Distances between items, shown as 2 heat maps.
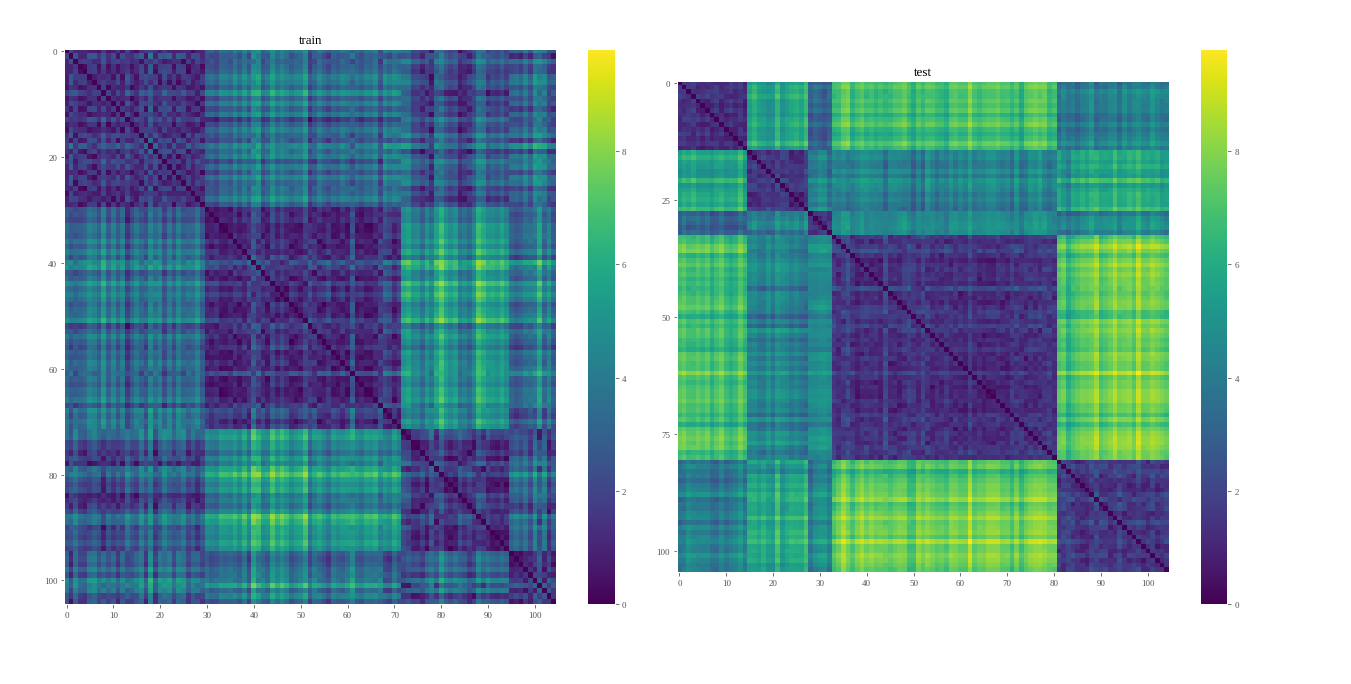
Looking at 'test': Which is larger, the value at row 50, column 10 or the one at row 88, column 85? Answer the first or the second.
the first
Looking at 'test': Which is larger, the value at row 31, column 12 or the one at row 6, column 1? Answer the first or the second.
the first
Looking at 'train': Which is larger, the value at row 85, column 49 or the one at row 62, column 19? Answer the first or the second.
the first
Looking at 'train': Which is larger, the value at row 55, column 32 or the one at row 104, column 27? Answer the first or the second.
the second
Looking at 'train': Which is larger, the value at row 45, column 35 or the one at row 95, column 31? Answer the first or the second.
the second
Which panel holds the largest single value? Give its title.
test
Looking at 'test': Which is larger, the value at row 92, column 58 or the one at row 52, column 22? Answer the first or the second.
the first
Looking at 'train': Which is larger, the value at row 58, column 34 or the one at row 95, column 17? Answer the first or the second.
the second
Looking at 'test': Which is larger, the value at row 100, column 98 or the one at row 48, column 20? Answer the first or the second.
the second
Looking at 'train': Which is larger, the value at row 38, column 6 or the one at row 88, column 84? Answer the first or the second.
the first
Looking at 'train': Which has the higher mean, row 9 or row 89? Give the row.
89
